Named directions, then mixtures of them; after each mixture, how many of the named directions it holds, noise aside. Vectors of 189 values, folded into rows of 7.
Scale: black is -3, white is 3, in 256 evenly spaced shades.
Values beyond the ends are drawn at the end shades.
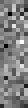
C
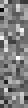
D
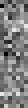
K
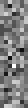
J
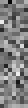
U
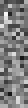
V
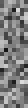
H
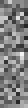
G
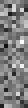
two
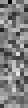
two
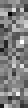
three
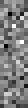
two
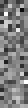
two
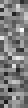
two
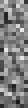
two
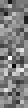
two
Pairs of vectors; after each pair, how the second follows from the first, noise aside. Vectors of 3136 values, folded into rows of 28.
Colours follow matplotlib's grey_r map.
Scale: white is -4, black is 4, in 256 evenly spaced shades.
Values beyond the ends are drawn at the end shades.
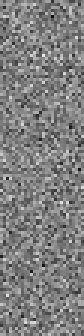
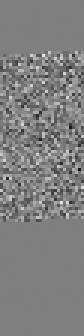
partly zeroed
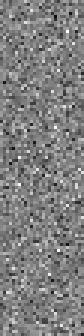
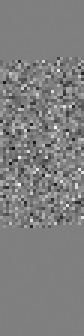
partly zeroed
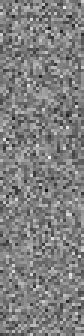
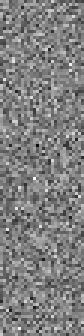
reversed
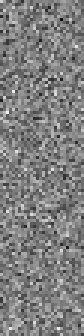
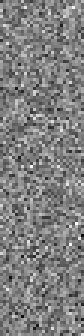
reversed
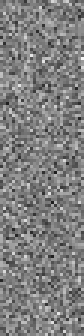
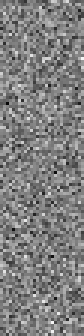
copied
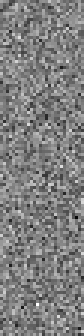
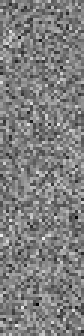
sign-scrambled
